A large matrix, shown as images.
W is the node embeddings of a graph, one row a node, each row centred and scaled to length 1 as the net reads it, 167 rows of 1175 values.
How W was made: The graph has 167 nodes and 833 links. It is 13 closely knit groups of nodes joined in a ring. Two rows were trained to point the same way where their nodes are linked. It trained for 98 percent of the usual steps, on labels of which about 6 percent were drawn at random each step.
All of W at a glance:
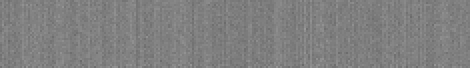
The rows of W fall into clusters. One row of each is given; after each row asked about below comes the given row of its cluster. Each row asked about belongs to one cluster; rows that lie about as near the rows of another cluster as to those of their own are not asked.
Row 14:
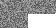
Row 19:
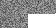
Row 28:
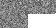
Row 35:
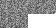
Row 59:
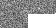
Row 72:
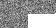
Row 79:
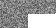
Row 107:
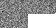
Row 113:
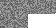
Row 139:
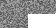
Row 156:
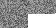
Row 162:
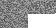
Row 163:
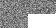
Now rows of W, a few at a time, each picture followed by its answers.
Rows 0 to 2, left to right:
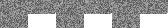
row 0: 72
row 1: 156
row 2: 163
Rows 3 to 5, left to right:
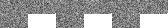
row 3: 19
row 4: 156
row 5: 113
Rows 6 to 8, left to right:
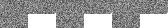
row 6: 59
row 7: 163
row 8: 35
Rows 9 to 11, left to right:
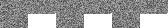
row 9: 139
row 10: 59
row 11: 14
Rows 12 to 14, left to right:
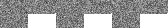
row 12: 107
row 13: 156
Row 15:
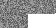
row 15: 156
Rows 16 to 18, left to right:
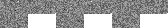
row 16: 113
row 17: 162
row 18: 28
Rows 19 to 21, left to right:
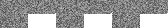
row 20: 72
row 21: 35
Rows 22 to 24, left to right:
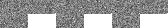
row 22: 79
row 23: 19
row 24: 28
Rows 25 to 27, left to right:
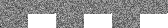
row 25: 162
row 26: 79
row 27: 19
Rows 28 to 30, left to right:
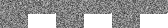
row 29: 107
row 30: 107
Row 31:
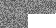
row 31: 113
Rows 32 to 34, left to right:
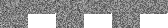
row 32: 139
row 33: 14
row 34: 35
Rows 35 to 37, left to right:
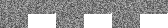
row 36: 163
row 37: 14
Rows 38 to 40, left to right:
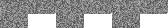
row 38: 163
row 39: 107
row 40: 14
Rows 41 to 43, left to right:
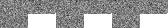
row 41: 72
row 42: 72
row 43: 163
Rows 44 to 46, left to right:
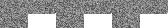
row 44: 79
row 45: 162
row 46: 35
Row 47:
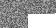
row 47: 28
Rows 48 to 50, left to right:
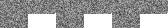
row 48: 107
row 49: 72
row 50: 139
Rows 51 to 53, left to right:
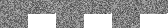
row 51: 72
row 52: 163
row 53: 156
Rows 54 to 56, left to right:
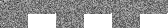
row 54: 14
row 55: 35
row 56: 72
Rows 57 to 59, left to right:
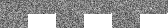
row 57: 163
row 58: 59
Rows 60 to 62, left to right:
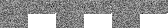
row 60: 139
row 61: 162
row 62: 162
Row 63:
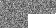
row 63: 113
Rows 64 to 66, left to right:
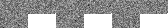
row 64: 113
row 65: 139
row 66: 79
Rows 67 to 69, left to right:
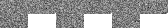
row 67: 107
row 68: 35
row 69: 162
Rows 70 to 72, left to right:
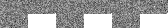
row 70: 28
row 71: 79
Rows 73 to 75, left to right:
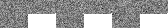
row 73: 113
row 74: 79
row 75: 139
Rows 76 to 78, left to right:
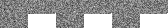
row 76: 113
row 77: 107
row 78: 79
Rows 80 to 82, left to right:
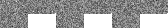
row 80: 35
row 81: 14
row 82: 28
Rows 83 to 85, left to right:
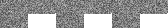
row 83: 19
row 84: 59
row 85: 19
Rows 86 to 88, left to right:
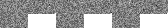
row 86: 35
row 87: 162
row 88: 139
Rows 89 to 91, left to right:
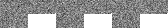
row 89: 163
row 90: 19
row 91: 14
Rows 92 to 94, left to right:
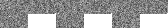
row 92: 156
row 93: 14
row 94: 163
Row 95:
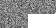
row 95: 35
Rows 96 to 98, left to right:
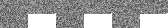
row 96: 156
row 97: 14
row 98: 28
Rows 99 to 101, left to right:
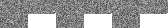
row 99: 107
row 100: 19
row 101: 156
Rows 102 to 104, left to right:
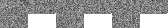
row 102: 156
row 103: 19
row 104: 107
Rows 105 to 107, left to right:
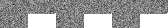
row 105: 156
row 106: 113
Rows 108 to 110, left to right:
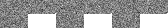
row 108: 19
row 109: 162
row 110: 107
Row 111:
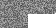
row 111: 59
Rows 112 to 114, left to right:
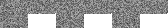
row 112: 139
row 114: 79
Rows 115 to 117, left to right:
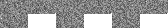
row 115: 72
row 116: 35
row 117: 113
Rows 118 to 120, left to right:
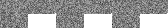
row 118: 35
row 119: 156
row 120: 163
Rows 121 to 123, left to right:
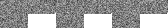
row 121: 107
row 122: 19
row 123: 162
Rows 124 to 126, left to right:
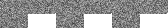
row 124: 79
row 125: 162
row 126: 107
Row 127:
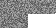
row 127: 79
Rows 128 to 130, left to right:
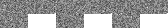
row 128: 163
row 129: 156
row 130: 28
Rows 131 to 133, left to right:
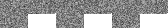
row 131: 28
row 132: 28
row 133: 156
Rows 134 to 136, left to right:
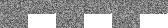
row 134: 72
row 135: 19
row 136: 163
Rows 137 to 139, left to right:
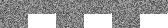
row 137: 156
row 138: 35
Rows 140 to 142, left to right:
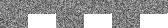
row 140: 113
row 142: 113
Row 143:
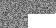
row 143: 163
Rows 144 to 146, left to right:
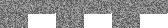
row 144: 35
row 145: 113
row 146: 162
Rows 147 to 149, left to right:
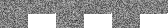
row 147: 113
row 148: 139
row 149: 79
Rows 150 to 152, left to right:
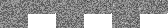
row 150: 139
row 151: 19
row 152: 139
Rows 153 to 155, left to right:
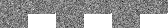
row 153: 72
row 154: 156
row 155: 28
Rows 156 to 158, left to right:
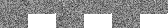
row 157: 19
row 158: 19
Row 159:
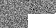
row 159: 72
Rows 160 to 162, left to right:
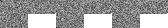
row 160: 14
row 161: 162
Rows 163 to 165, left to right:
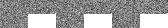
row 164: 162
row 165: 107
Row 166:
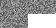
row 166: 139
